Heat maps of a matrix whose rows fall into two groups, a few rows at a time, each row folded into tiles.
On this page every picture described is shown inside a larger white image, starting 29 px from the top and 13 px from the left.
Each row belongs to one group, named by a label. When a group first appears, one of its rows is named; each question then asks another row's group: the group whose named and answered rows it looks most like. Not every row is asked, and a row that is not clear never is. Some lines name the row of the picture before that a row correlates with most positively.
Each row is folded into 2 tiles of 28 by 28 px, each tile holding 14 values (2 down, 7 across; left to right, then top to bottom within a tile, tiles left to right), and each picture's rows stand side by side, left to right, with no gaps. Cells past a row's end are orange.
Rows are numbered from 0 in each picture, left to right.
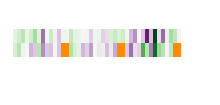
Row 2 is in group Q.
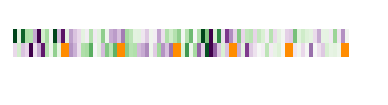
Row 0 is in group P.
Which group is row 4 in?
P
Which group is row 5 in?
P
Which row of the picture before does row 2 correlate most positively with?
1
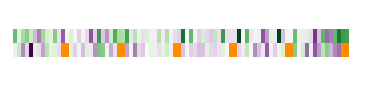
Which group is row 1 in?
Q
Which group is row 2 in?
P
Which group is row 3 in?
P
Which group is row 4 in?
P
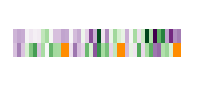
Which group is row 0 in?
Q
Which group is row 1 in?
Q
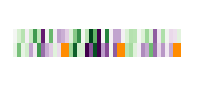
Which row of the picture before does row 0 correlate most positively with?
2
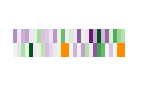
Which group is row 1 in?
Q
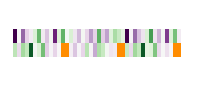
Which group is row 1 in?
Q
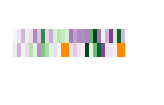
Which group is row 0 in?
Q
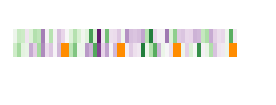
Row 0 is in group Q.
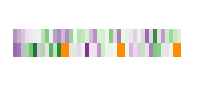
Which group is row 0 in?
Q
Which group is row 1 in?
P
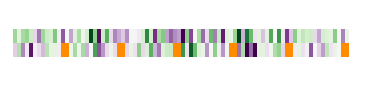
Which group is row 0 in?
P
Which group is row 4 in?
P
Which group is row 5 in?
P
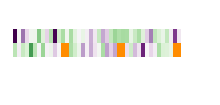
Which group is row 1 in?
Q
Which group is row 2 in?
P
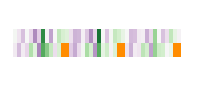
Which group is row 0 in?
Q
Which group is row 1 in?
Q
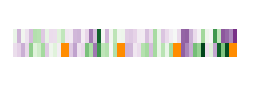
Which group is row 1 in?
Q
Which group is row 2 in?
Q
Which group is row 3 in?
Q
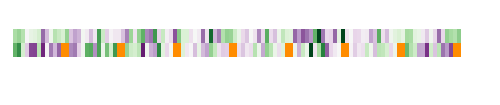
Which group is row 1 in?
Q
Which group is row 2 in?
P
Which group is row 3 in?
Q
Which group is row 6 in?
Q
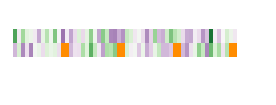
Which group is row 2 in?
Q
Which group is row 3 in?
Q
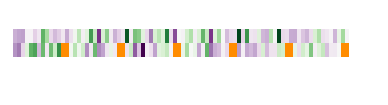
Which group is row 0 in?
Q
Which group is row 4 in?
P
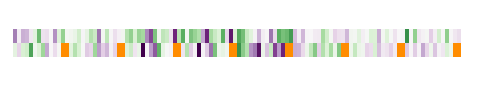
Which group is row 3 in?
P
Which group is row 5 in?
Q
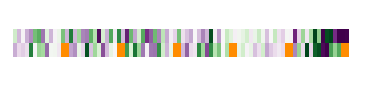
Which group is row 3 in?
Q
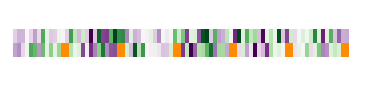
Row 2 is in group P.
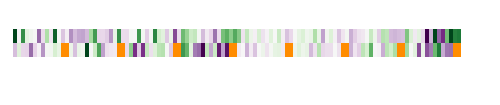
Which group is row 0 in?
P
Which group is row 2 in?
P
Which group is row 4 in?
P
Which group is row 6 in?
Q
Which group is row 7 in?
Q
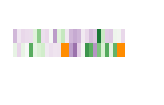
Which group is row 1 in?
Q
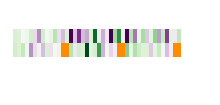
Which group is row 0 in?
P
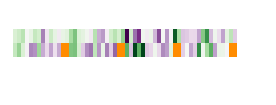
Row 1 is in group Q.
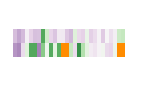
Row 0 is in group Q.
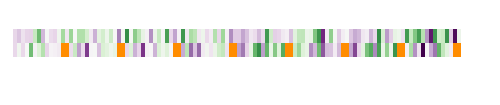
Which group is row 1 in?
P
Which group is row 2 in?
P
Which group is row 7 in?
P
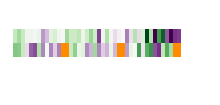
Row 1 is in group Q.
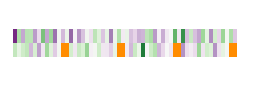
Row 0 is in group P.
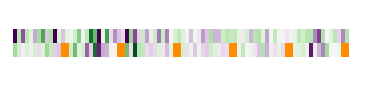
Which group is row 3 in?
Q
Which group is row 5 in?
P
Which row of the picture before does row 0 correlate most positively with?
0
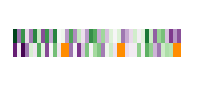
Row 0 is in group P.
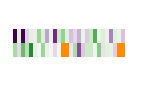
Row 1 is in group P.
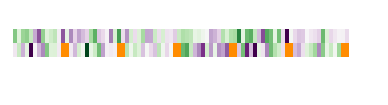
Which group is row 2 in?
P
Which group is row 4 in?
P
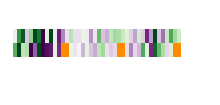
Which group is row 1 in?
Q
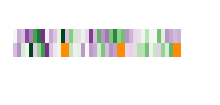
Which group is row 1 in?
Q
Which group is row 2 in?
Q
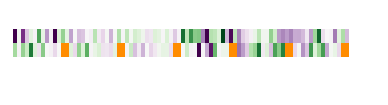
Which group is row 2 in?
P
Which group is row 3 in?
P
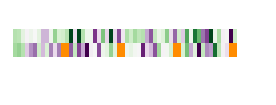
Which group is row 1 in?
P
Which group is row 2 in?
P
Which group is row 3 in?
P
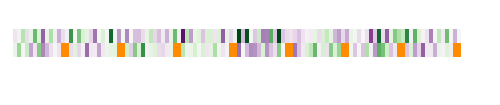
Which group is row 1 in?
P
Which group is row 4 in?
P
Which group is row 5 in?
Q
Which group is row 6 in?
Q
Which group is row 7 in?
P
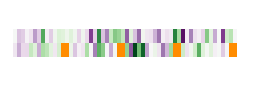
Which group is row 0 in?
Q
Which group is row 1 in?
Q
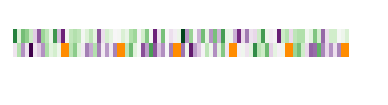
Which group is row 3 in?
P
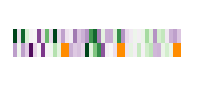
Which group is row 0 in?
P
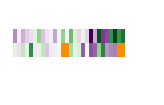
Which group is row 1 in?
Q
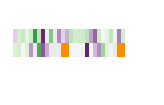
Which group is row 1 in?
P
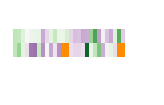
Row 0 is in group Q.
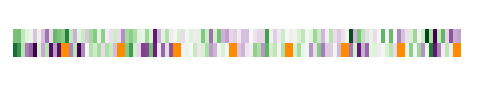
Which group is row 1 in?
P
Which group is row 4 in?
Q
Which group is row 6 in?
P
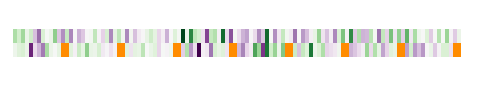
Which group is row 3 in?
P
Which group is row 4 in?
Q
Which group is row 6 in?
P
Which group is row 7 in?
P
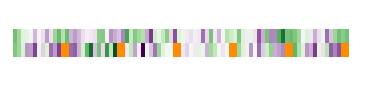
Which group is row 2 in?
P
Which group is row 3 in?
Q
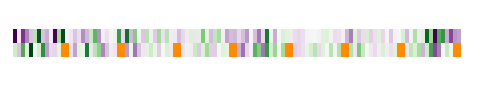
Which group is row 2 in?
P
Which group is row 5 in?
Q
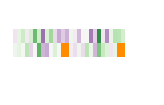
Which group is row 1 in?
Q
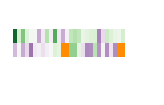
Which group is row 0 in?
P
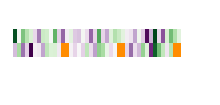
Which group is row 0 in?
P
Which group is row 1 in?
Q
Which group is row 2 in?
Q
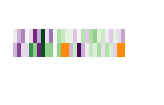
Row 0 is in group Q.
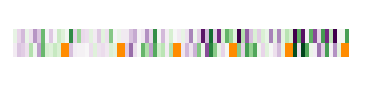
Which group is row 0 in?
Q
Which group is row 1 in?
P
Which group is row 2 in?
Q
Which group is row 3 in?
Q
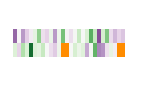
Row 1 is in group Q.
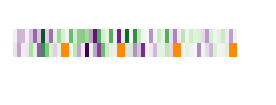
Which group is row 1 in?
P
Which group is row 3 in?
P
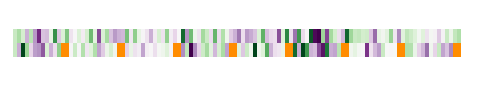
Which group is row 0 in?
P
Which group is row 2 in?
P
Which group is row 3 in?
P
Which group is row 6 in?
P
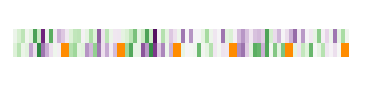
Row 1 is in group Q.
